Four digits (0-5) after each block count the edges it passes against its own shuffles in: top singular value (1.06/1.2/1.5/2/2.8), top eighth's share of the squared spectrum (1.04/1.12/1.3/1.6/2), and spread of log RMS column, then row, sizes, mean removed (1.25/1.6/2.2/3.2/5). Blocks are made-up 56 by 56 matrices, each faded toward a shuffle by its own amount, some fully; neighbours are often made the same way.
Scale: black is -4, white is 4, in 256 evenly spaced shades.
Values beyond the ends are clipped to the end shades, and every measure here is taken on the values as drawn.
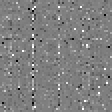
4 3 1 1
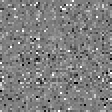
3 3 1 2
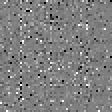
3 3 1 1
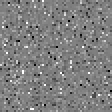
1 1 0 0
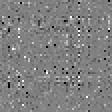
3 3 2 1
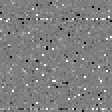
3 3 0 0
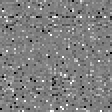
3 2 0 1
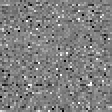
3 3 1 2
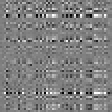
5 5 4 4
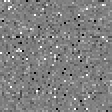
2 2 0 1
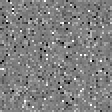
3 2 0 0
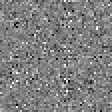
3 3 1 1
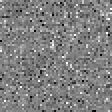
2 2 0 0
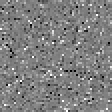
1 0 0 0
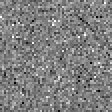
0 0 0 0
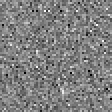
1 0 0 0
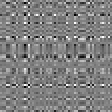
5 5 4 4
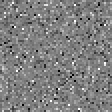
0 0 0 0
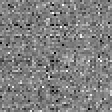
3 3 1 2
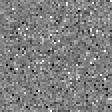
1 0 0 0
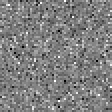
0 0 0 0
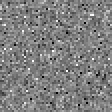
1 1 0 0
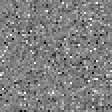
0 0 0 0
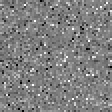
0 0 0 0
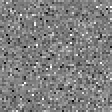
1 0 0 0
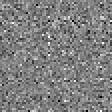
3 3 1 2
